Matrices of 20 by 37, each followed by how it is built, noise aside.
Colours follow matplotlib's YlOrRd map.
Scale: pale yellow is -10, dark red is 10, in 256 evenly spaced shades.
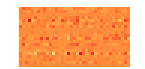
uneven rows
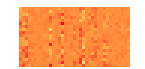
uneven columns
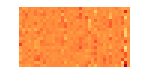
uneven columns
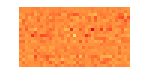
uneven rows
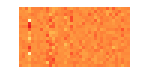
uneven columns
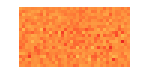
uneven rows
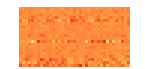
uneven rows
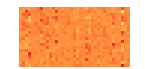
uneven columns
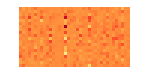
uneven columns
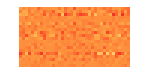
uneven rows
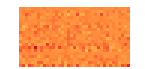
uneven rows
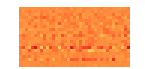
uneven rows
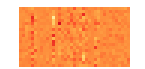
uneven columns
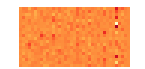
uneven columns
